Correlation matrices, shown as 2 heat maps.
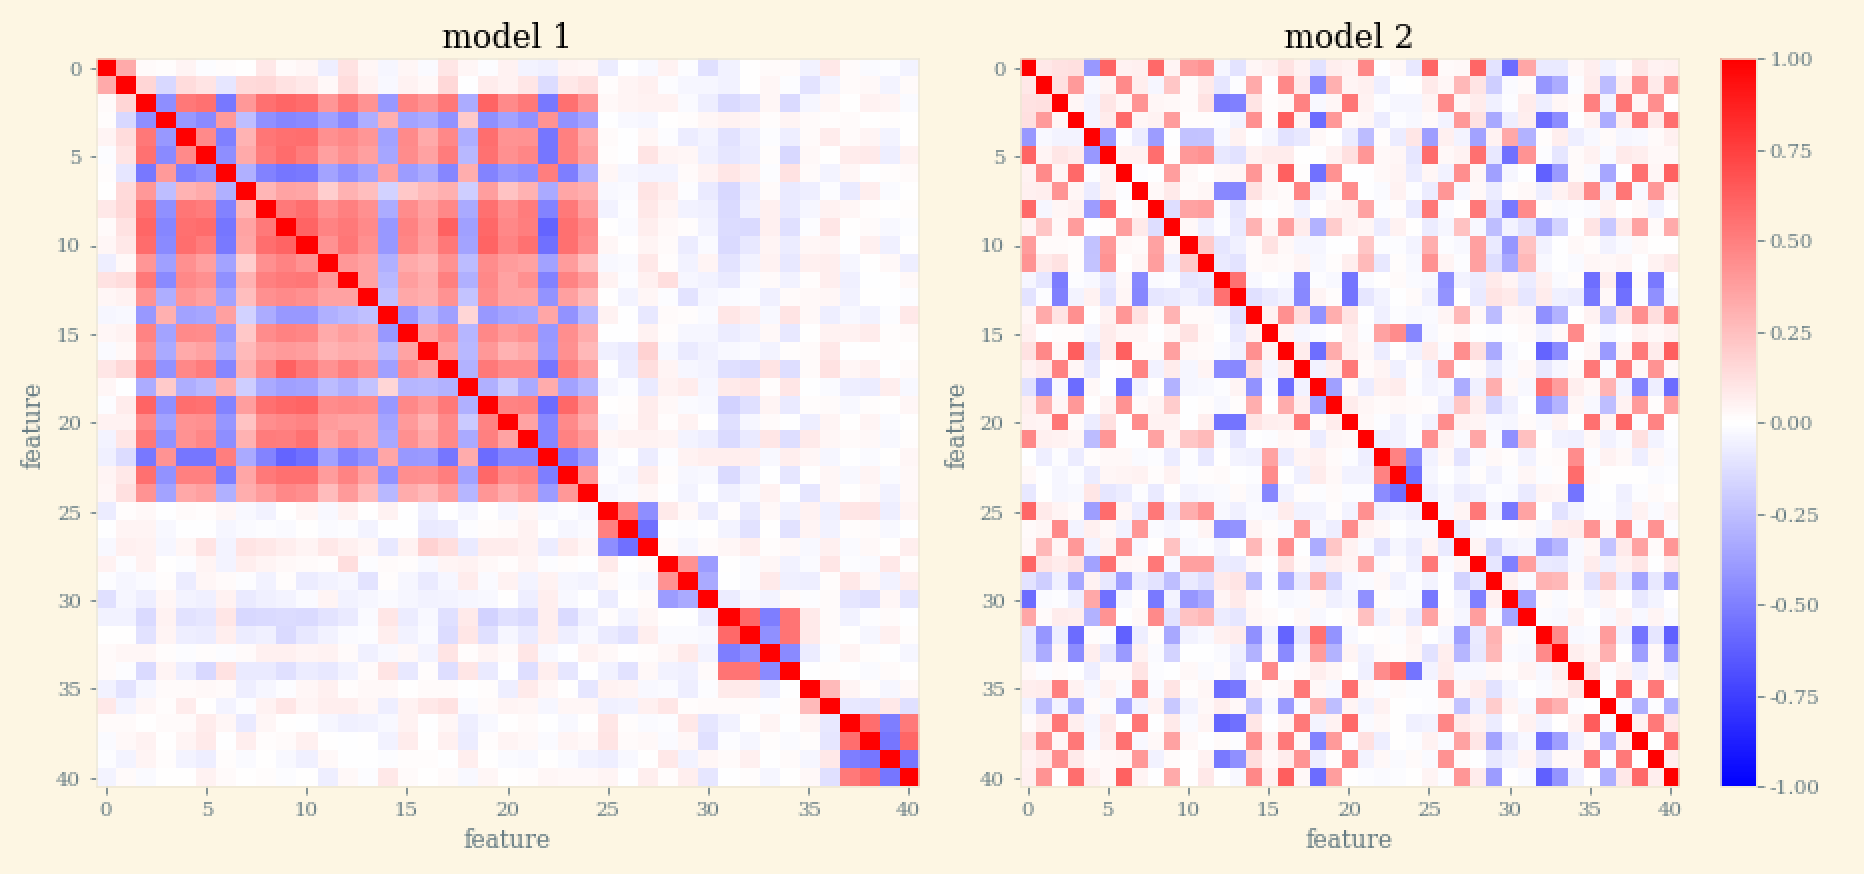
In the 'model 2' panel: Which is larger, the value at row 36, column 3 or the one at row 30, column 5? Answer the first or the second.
the first
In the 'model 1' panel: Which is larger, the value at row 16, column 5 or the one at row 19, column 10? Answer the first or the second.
the second
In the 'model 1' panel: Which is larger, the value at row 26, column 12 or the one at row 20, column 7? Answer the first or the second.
the second
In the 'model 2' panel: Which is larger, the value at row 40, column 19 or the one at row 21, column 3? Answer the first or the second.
the first
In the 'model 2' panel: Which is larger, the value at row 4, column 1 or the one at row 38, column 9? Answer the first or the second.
the second
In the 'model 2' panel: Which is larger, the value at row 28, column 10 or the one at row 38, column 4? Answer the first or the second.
the first
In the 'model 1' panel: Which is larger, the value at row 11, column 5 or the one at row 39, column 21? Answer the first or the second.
the first
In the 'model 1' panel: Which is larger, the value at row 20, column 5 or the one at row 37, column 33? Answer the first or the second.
the first
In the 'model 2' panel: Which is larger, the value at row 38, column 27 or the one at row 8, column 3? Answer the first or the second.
the first
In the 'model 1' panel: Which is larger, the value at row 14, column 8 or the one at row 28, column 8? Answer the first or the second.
the second
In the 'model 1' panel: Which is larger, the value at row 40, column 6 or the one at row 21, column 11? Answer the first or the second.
the second
